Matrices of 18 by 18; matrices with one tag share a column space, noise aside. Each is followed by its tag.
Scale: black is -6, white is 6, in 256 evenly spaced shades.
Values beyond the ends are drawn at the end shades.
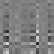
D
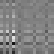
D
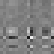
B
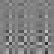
D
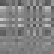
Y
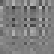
Y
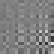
D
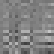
D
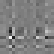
B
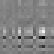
B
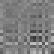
D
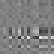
B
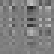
Y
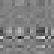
B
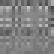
Y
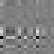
B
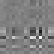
B
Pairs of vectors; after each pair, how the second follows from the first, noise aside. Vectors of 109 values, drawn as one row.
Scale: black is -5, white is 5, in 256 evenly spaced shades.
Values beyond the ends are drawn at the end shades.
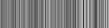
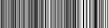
scaled up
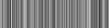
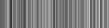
sign-scrambled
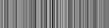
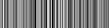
scaled up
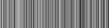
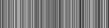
sign-scrambled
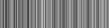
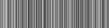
sign-scrambled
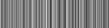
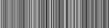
sign-scrambled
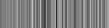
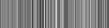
sign-scrambled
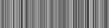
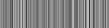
sign-scrambled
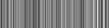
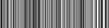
scaled up
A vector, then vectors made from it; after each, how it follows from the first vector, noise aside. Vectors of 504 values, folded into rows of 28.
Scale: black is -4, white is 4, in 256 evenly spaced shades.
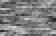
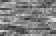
negated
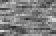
negated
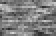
wrapped around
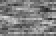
wrapped around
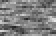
negated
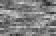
wrapped around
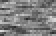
negated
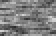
negated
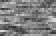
negated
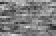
wrapped around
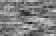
wrapped around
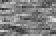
negated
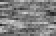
wrapped around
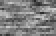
wrapped around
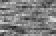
negated
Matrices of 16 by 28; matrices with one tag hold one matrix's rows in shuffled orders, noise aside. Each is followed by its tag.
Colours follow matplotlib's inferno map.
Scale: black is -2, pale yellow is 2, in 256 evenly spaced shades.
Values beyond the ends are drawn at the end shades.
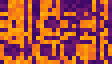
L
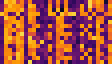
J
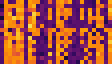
J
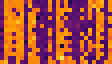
J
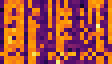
J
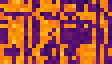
L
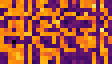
L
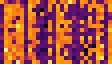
J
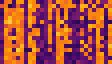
J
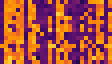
J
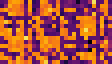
L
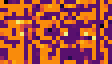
L
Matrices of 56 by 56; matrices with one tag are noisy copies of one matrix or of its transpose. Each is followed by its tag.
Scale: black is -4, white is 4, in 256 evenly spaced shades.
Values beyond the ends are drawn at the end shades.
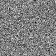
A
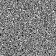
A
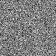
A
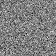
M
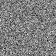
M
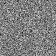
A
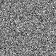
M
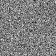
A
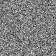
M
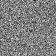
A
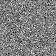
M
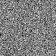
A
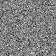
M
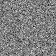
M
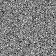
M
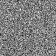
A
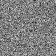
A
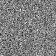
A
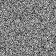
M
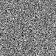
A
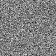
A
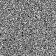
A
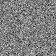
M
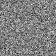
M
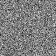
A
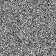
M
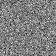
M
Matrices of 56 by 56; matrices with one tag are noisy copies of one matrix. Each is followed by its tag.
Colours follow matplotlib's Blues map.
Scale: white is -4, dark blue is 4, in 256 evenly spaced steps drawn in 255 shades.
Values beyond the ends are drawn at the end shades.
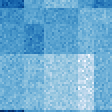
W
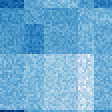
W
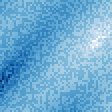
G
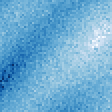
G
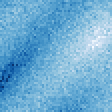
G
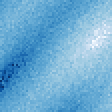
G
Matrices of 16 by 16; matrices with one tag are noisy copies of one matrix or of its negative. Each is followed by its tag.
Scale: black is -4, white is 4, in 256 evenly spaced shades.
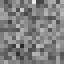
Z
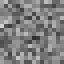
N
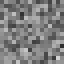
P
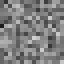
N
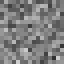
P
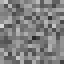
N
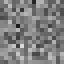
Z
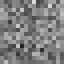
Z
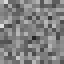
N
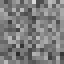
Z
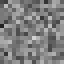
N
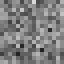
Z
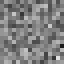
P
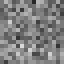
Z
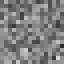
P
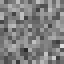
P
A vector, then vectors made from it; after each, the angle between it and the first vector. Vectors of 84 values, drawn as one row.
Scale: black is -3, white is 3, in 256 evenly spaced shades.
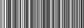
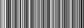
nearly parallel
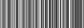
orthogonal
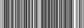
orthogonal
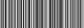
partly opposed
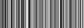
nearly opposite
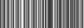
orthogonal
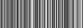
orthogonal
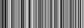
nearly opposite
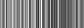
orthogonal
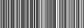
orthogonal
